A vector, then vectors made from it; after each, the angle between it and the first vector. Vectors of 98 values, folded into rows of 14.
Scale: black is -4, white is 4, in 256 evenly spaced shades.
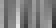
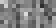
partly opposed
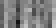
nearly opposite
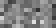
partly aligned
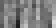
nearly opposite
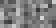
partly aligned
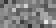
orthogonal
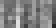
nearly parallel
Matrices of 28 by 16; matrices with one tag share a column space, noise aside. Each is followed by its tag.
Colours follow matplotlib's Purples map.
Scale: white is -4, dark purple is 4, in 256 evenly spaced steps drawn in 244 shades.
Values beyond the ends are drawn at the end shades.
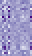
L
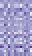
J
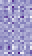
L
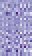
J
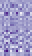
J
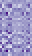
J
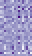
L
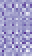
J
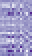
J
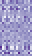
L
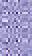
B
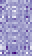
L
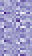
B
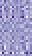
L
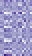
B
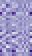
J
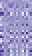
J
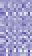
J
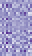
J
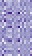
B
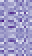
B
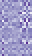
B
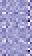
B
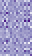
B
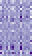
L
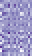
J
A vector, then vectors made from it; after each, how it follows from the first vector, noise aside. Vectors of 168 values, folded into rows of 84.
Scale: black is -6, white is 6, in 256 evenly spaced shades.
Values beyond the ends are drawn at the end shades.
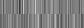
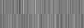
shrunk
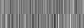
wrapped around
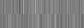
shrunk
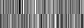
scaled up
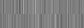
shrunk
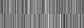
reversed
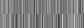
wrapped around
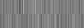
shrunk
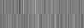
shrunk
